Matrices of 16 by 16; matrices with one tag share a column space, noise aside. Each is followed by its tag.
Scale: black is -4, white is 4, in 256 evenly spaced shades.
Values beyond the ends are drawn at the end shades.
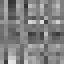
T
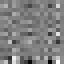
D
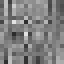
T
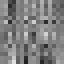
T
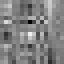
T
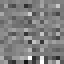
D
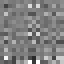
D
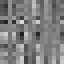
T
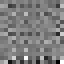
D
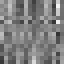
T
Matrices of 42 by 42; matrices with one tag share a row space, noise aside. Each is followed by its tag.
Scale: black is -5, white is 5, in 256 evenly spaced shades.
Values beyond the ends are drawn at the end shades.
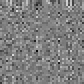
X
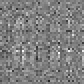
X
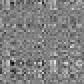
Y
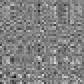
Y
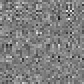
X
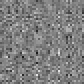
X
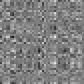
Y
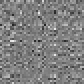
Y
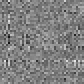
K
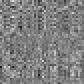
Y
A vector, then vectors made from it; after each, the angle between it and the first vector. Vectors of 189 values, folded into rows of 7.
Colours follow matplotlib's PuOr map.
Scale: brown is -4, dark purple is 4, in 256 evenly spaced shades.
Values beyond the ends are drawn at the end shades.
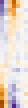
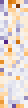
partly aligned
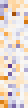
partly aligned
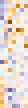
partly aligned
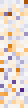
orthogonal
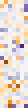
orthogonal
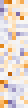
partly aligned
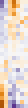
nearly parallel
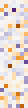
orthogonal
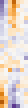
nearly parallel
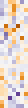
partly aligned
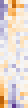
nearly parallel
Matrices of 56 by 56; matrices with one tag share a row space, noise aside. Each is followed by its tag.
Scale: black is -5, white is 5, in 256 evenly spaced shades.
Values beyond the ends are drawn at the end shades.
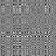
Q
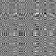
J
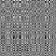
Q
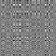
Q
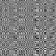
J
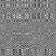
Q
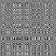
Q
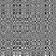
Q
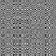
Q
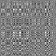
Q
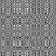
Q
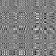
J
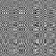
J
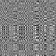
J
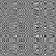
J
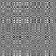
Q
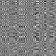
J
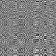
J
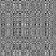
Q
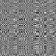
J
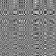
J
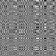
J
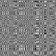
J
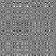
Q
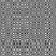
Q
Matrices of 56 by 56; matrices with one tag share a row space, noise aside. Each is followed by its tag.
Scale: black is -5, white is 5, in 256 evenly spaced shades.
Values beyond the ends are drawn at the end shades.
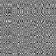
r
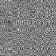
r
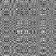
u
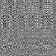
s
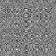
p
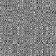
r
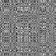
u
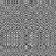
p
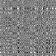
r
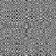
p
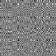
r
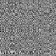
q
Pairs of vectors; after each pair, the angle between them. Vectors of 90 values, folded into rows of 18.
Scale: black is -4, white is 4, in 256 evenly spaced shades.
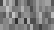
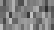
orthogonal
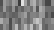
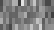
nearly parallel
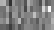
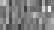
nearly parallel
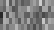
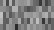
nearly opposite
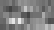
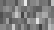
orthogonal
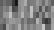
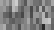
nearly opposite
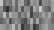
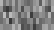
nearly parallel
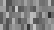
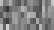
orthogonal
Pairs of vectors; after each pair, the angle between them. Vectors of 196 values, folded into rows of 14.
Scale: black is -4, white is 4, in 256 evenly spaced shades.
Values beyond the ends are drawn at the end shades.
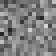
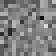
nearly parallel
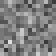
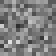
partly aligned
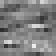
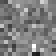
partly aligned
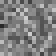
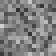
nearly opposite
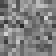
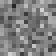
orthogonal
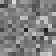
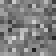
orthogonal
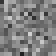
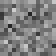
partly aligned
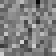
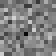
orthogonal
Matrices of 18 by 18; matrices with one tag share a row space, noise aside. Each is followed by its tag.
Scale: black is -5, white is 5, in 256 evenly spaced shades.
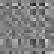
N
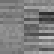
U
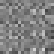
N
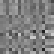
N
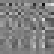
N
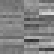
U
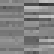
U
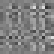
N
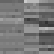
U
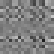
N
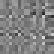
N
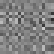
N
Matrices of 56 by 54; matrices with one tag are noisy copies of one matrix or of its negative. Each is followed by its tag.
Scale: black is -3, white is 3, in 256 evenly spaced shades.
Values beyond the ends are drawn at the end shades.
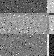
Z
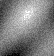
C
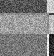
Z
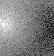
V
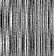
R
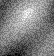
C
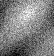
C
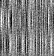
R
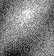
C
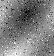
C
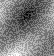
C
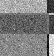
Z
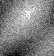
C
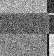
Z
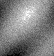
C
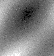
C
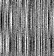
R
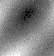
C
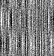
R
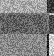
Z
